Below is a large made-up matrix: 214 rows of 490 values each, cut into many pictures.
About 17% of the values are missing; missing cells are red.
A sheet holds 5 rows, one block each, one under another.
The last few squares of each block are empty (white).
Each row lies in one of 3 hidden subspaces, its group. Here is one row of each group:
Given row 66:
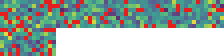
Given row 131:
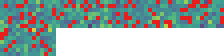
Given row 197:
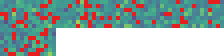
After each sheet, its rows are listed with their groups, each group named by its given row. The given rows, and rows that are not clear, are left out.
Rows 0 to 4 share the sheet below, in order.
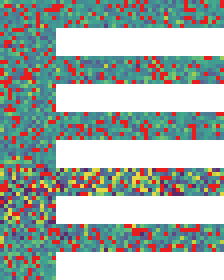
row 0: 131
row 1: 131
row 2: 197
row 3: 131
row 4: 66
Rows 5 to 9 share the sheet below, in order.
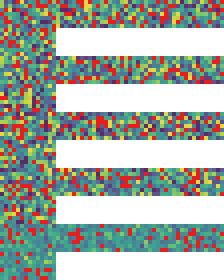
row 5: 66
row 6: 197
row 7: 131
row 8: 131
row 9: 131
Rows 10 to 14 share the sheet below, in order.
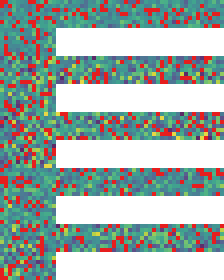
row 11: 66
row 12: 197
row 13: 66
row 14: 197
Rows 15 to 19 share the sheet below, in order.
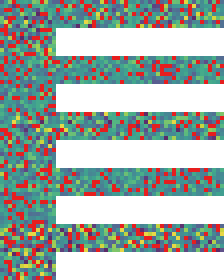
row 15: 131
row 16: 131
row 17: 131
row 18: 66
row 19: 66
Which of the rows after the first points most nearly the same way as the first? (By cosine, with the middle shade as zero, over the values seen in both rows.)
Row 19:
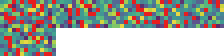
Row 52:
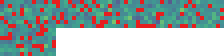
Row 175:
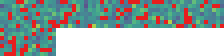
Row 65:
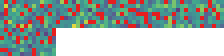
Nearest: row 65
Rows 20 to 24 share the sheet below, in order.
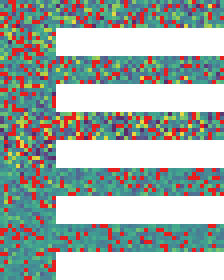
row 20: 66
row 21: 131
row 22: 66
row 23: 66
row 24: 66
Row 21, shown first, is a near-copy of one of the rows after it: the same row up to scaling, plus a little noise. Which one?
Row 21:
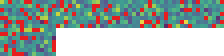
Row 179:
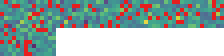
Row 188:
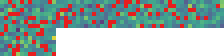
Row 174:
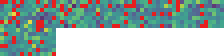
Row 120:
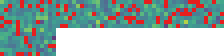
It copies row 120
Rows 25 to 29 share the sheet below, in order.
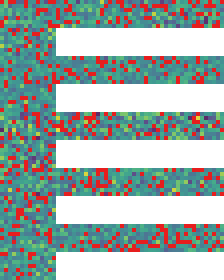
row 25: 197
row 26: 66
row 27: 66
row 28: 66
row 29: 66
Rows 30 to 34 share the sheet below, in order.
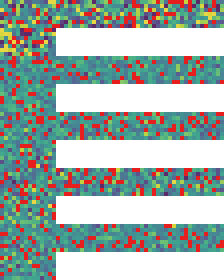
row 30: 66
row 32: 131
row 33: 66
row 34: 197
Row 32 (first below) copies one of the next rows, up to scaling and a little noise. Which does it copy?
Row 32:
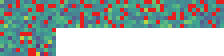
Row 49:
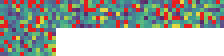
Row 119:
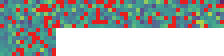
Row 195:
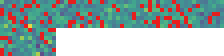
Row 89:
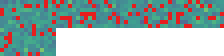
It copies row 195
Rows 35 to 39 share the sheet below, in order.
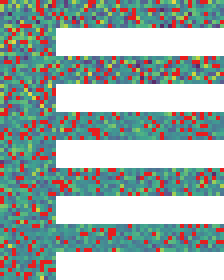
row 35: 197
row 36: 131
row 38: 131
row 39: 197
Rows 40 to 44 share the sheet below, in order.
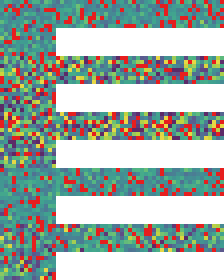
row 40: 131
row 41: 66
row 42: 197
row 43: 66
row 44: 197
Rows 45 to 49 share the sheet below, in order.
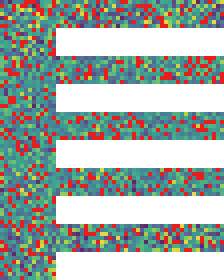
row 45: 131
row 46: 197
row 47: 131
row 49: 131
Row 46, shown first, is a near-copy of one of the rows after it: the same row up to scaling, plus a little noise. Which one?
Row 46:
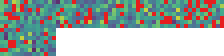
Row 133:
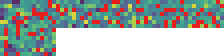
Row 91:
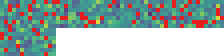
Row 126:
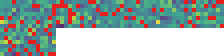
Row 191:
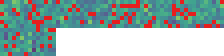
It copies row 191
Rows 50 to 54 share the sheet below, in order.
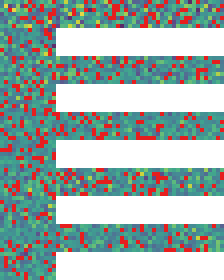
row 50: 66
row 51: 197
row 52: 197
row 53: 66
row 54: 131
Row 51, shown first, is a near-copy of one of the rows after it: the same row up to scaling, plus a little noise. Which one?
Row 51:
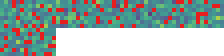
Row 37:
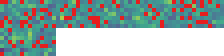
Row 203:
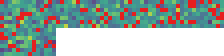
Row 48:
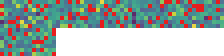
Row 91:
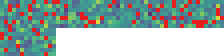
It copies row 91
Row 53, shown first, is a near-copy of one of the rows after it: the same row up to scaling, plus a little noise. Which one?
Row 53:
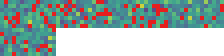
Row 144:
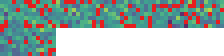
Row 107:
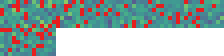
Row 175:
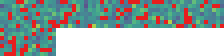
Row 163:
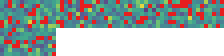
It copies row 163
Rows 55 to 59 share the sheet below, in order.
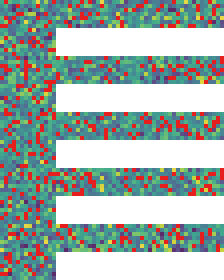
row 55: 131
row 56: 131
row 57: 131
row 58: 131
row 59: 131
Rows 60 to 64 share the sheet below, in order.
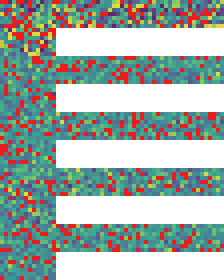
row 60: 66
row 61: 131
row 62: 197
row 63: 66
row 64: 131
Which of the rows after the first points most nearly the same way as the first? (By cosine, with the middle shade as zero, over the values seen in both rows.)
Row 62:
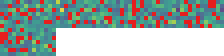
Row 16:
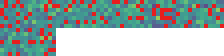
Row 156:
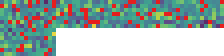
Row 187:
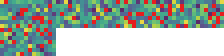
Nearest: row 16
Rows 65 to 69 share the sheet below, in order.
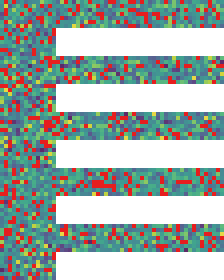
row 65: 66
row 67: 131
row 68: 66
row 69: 66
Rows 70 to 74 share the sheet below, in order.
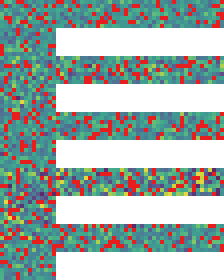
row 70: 197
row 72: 197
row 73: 66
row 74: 197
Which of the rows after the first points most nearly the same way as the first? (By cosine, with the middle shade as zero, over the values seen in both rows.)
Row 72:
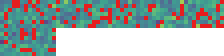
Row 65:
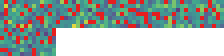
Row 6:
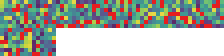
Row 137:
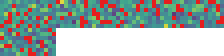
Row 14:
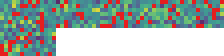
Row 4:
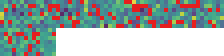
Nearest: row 14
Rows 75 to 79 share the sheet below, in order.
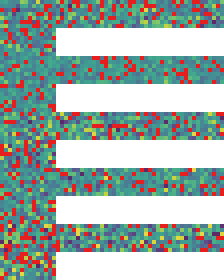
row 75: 131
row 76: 131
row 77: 66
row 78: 131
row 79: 66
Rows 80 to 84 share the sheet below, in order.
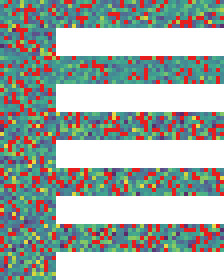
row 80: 66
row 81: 131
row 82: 197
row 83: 66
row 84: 197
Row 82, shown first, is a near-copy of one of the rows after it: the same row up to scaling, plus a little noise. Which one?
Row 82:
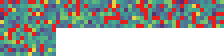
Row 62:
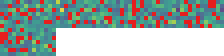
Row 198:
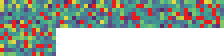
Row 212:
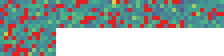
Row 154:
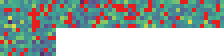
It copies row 212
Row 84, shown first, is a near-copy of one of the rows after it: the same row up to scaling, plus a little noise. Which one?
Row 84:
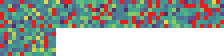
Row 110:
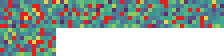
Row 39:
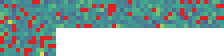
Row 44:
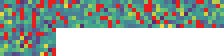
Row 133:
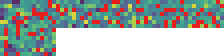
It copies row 110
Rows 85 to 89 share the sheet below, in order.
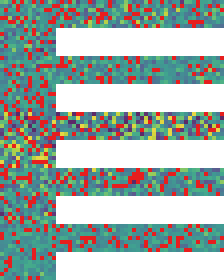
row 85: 197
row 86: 131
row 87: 66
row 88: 66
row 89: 131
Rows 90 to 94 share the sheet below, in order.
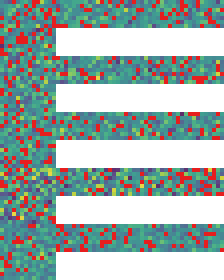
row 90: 66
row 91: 197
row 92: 197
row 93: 66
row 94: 66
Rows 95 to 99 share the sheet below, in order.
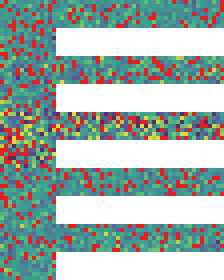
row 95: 131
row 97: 131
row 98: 66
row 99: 131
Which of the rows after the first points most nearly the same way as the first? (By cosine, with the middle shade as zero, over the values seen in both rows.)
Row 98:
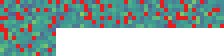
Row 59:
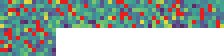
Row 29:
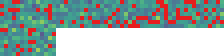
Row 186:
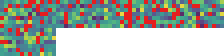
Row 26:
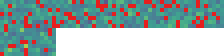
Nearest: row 29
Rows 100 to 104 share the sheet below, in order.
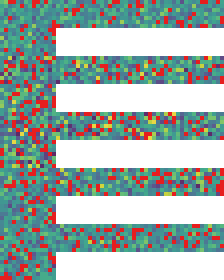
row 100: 197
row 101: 66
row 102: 197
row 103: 66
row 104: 66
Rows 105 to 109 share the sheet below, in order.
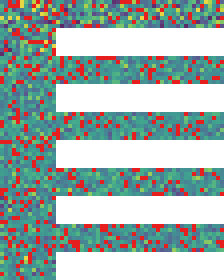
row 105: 66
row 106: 66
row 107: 66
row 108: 131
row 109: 131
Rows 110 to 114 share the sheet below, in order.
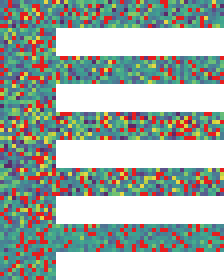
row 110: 197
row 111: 197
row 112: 66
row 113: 66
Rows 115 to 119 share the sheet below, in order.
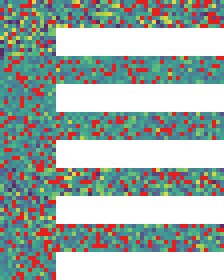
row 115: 197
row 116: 197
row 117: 131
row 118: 131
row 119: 131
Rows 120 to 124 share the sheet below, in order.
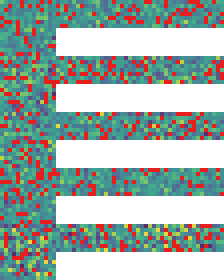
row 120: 131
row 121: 131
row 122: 197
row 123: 66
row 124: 131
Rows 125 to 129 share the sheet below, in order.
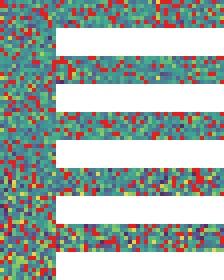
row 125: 131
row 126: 197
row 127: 66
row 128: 197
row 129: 66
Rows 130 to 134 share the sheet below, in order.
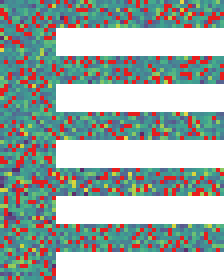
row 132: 131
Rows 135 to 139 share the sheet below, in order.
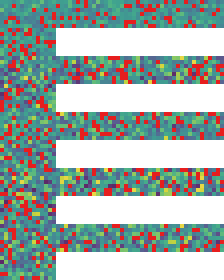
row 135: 66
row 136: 131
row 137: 66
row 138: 66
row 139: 197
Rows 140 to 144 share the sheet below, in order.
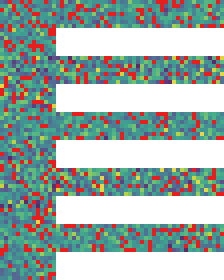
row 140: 197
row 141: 131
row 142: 131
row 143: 131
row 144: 66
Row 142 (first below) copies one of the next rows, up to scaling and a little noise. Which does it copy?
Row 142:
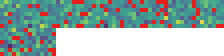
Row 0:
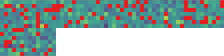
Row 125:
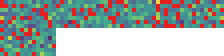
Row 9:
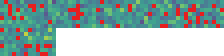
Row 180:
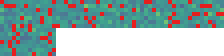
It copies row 0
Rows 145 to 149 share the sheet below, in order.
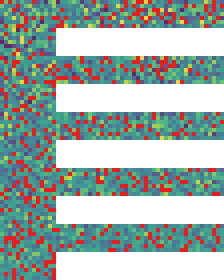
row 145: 131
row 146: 197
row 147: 197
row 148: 131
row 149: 66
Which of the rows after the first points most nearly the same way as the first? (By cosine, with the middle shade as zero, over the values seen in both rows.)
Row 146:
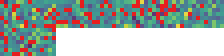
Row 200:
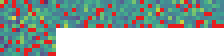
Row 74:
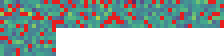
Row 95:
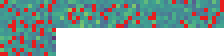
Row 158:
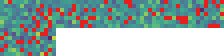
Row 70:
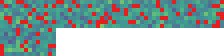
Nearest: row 200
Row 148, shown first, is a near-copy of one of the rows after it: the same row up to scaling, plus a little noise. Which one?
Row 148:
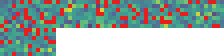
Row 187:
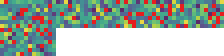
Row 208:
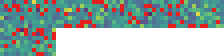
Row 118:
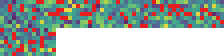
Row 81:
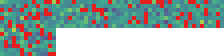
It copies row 118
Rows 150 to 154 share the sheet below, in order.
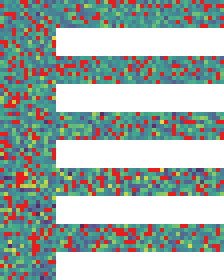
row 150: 131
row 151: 66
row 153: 131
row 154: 197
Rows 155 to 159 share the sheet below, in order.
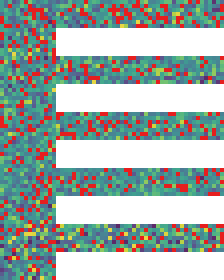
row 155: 66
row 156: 197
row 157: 197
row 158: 131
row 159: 66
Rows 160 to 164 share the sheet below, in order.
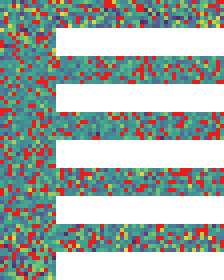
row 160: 131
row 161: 131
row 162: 197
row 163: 66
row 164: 197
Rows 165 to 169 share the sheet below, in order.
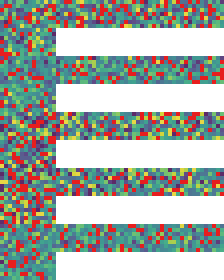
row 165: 197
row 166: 66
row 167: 66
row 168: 66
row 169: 197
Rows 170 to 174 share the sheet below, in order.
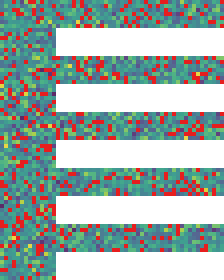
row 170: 66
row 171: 131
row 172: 66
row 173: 131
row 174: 131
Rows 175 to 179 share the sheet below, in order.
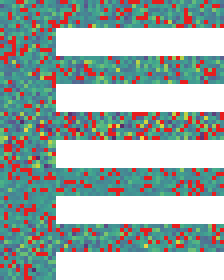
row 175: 66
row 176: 131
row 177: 131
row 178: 197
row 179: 131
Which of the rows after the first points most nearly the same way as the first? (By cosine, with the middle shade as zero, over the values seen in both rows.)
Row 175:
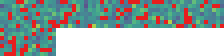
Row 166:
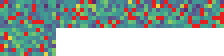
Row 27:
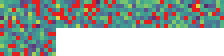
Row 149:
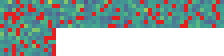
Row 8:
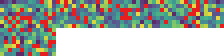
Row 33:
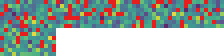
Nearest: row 149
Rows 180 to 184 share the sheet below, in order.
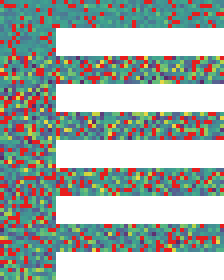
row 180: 131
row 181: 197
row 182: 66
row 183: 131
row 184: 66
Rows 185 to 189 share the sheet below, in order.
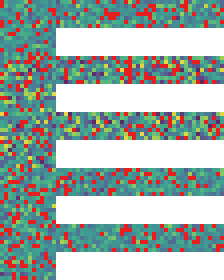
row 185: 66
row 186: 131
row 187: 131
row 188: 131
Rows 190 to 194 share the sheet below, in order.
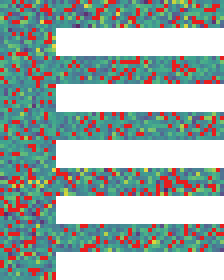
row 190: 131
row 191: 197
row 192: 66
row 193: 131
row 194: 131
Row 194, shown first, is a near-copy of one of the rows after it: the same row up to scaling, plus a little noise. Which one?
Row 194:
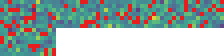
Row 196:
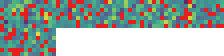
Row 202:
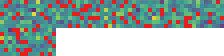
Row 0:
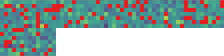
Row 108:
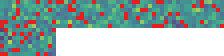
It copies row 202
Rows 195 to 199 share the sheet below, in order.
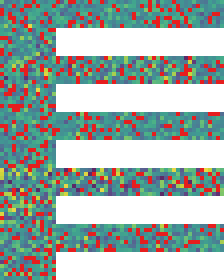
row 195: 131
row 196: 131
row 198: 197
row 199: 197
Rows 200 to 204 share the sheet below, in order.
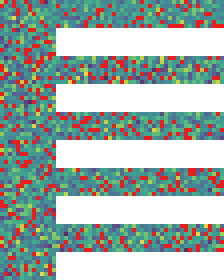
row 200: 131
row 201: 197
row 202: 131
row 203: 197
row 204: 66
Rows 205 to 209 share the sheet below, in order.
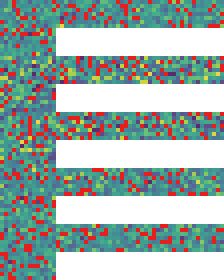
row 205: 197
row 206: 197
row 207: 131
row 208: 131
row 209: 66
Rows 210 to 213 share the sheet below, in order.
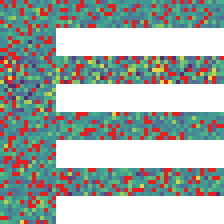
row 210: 131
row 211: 197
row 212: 197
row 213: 66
